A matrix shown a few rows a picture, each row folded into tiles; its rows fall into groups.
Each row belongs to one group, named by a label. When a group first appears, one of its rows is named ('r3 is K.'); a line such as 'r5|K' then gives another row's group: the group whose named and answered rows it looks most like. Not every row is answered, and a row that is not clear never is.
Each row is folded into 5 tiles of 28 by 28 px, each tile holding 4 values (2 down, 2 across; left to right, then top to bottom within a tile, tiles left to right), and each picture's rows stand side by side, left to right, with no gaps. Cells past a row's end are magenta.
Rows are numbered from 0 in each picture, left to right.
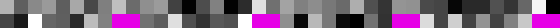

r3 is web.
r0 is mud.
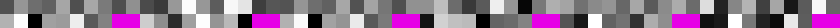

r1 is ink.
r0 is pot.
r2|pot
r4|mud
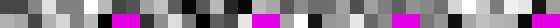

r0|ink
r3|ink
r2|pot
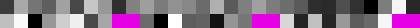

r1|mud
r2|web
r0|pot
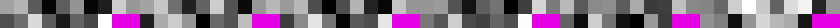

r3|web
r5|ink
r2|web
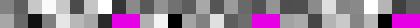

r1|pot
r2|ink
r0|ink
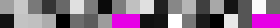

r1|mud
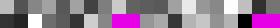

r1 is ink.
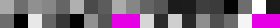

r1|web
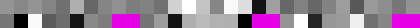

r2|pot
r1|ink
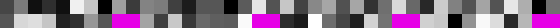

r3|pot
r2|mud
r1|web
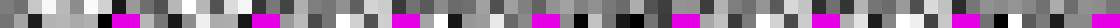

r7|mud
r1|ink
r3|pot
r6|pot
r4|mud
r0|ink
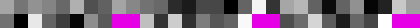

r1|web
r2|web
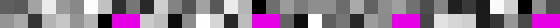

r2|mud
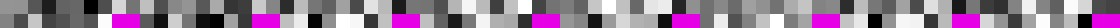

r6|pot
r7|ink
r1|mud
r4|ink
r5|pot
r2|pot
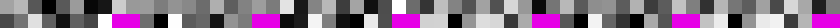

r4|mud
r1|mud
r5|pot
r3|pot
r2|mud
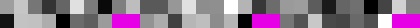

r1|ink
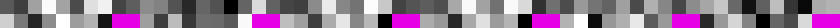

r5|web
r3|ink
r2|ink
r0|ink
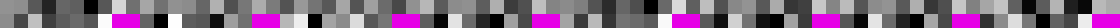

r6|mud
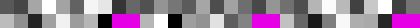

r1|pot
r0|ink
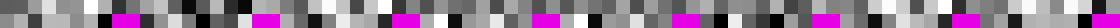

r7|ink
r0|ink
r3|pot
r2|ink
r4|pot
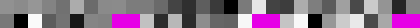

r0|mud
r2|pot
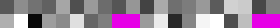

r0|pot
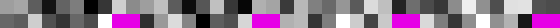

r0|web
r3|ink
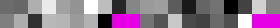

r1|web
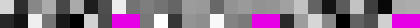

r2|web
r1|pot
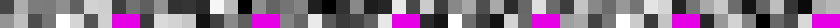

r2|web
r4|pot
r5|web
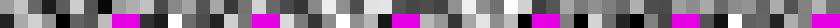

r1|mud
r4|mud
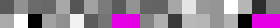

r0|pot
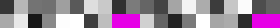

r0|pot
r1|ink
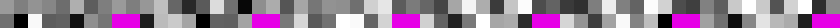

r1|web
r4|ink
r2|pot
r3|ink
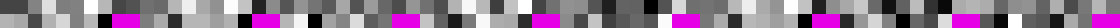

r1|ink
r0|ink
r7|mud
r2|pot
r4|web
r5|ink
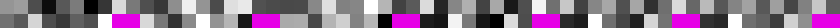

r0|web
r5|mud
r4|mud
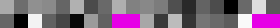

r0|mud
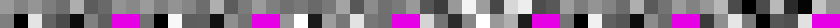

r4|mud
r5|web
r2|pot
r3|ink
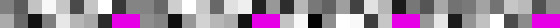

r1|ink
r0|ink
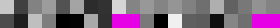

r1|mud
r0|mud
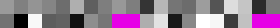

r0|mud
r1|pot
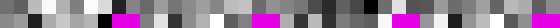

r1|pot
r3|pot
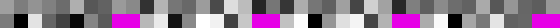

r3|pot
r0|mud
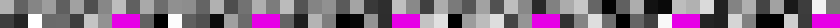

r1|mud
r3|pot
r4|web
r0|mud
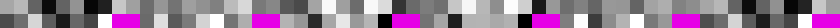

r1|pot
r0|web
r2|ink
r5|web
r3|ink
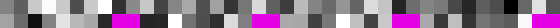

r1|mud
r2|pot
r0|ink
